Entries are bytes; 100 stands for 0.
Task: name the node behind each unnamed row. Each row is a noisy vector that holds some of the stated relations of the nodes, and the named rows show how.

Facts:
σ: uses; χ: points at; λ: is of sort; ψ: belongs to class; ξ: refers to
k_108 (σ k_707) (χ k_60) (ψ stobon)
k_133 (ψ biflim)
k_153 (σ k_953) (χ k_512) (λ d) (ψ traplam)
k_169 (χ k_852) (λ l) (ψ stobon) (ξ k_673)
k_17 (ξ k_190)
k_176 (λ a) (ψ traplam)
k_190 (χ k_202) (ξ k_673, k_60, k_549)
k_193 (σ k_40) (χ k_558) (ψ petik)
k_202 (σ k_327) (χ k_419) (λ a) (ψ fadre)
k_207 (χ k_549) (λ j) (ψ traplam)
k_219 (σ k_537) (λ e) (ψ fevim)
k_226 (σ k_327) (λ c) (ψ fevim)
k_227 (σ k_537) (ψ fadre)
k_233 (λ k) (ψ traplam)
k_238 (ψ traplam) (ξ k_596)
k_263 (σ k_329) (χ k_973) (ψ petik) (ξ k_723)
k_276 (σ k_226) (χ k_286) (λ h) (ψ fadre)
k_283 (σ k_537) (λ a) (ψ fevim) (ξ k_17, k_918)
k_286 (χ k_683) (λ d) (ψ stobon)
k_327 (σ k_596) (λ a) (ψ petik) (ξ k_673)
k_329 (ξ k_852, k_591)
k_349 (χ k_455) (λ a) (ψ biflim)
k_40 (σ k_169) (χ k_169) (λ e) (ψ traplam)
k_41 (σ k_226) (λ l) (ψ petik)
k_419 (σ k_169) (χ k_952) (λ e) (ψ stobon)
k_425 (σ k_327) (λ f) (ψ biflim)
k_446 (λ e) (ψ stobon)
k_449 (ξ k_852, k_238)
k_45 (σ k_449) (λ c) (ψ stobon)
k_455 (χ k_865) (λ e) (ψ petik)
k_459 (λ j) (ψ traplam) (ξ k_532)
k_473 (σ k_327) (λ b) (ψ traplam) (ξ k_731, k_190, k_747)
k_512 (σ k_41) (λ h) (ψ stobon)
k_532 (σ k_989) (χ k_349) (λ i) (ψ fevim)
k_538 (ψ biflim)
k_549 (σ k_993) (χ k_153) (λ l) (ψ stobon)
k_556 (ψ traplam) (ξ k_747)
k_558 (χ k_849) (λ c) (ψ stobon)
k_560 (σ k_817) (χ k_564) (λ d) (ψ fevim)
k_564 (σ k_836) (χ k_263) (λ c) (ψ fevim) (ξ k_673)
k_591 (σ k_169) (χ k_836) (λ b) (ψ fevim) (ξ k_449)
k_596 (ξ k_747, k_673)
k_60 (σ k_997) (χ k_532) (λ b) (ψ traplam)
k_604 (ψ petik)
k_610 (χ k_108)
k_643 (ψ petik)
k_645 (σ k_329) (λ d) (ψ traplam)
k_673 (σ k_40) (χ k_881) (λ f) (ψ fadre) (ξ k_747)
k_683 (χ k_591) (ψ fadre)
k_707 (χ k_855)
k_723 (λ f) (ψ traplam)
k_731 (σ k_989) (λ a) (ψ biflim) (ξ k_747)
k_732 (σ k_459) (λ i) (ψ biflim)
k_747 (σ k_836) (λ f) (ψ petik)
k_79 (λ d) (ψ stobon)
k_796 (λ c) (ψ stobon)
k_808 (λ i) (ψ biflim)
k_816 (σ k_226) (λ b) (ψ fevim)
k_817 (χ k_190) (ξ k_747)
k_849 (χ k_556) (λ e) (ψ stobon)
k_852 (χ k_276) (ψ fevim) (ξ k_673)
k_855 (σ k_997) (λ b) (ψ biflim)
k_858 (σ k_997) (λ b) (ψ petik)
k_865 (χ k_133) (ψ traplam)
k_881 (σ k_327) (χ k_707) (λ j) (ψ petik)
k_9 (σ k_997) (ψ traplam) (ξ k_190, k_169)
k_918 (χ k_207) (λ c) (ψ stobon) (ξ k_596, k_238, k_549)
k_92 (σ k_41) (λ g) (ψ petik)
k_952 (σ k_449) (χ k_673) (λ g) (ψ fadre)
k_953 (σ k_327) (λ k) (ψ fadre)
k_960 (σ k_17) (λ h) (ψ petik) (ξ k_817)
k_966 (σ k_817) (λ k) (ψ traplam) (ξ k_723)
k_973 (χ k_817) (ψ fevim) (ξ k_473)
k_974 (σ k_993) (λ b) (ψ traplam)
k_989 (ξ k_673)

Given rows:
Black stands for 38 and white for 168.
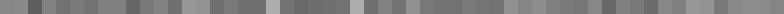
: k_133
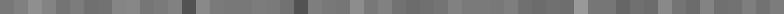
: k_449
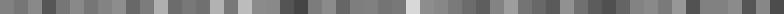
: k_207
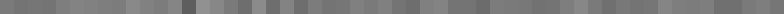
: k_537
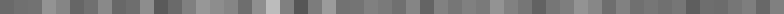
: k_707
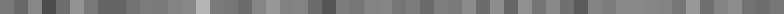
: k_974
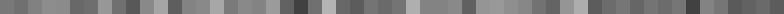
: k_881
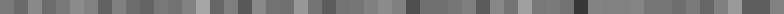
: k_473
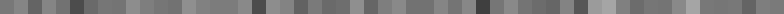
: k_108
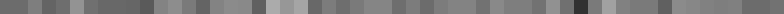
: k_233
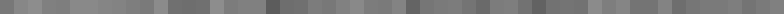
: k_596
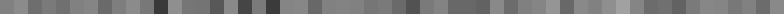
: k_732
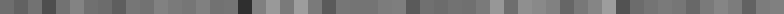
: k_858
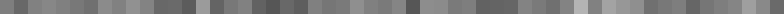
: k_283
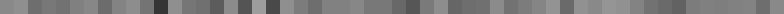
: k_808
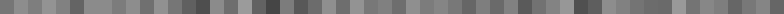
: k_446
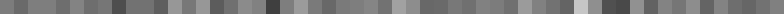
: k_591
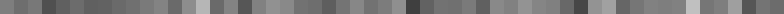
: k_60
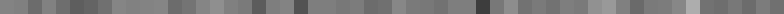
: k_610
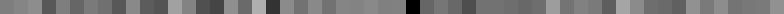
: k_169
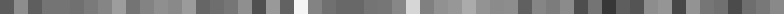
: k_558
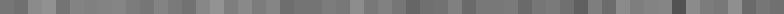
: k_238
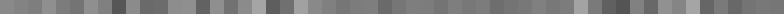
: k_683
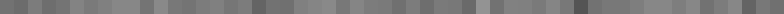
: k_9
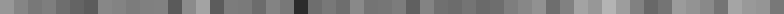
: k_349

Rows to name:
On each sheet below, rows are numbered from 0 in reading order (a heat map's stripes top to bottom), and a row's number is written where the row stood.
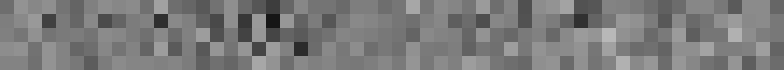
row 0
k_849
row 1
k_549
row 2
k_731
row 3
k_455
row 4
k_723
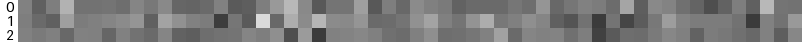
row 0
k_560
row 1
k_564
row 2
k_190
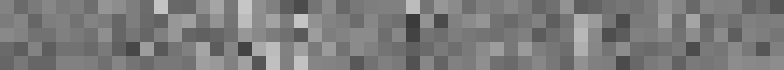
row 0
k_459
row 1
k_276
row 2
k_852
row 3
k_855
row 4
k_960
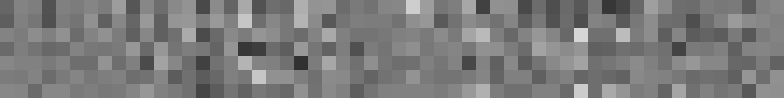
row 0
k_918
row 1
k_512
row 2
k_673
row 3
k_193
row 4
k_40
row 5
k_817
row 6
k_747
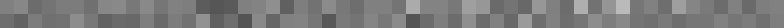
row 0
k_425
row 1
k_816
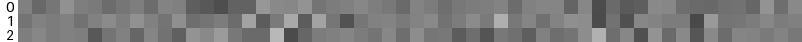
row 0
k_973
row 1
k_556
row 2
k_286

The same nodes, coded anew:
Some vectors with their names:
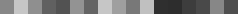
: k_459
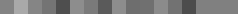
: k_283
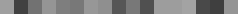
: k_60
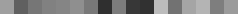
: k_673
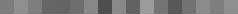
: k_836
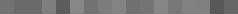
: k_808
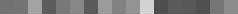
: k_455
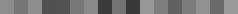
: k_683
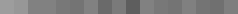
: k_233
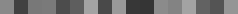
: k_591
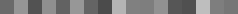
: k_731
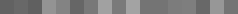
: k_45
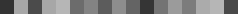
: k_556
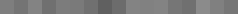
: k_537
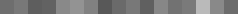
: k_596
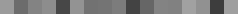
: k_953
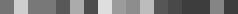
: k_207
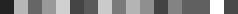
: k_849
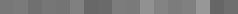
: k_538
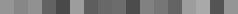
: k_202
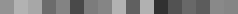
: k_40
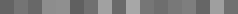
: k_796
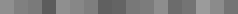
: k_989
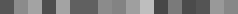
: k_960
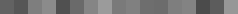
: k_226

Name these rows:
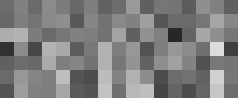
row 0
k_17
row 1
k_286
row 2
k_169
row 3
k_558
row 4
k_153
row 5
k_419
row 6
k_446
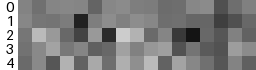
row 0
k_645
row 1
k_41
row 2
k_881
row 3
k_219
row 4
k_549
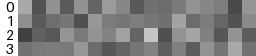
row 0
k_564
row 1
k_532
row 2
k_918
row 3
k_707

